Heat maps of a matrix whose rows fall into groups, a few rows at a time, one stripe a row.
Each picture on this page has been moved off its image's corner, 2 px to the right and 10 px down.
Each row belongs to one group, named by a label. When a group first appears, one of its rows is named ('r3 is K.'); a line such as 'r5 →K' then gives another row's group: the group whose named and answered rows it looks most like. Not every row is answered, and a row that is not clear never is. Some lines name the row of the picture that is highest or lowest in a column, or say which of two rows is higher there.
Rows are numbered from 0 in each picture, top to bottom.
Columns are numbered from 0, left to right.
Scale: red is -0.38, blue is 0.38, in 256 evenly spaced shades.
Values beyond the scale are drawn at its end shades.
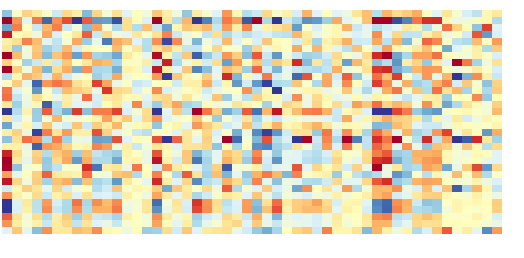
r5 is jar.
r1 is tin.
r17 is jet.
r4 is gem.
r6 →tin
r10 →jet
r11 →jet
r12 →jar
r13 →jar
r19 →jet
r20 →tin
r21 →tin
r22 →jar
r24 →tin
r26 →tin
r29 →tin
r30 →tin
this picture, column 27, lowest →14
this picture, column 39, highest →1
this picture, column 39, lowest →18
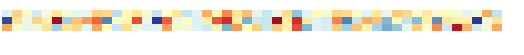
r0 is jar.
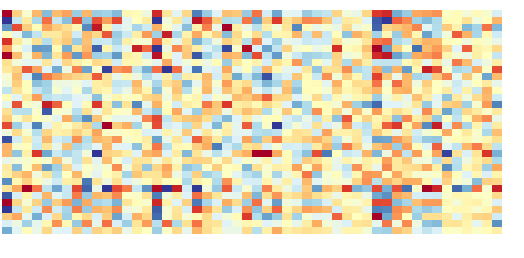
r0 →tin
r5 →jar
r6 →tin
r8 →gem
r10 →jar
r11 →jar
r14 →jar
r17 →jet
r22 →jar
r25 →gem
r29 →jar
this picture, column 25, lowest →20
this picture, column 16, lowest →3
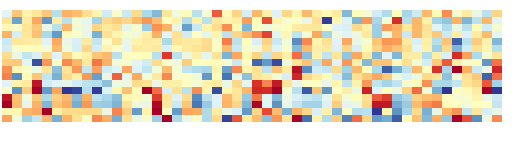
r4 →gem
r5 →gem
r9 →jar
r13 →tin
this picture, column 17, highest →14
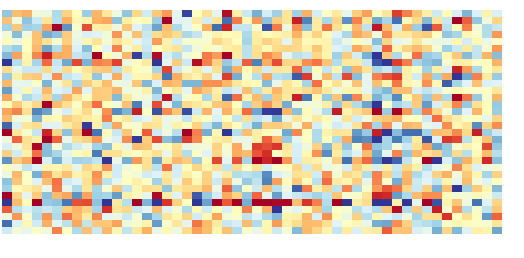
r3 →jar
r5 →jar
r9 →gem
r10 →jar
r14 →jar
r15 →jet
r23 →jet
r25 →gem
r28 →jet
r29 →jet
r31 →gem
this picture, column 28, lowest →27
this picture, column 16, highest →9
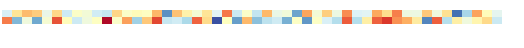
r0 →gem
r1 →jet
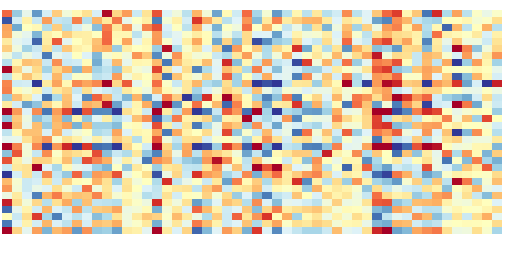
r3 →jet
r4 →jet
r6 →jar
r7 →gem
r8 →tin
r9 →gem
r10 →jet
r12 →jar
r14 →tin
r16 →tin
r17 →gem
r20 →jet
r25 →jar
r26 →jet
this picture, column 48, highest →10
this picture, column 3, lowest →22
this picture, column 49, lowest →10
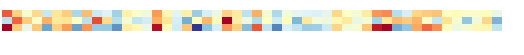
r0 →tin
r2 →tin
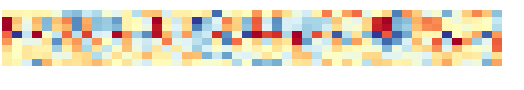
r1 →tin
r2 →tin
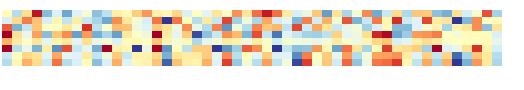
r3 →tin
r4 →tin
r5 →jet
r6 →gem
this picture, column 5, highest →5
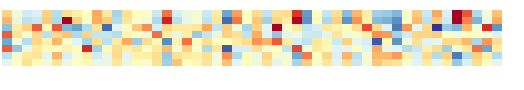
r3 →tin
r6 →gem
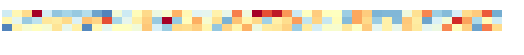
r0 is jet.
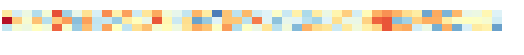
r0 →jet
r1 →tin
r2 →gem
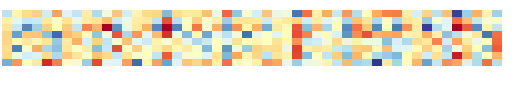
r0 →gem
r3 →jar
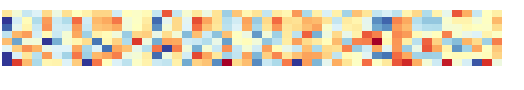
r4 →jar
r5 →gem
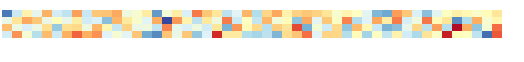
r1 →gem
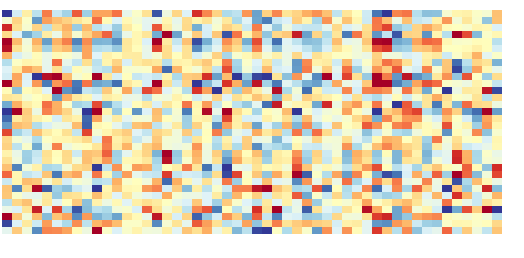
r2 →tin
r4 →tin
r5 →tin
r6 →jar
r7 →gem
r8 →gem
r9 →jet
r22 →jar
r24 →gem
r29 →tin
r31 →jet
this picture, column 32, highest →25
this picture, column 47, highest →14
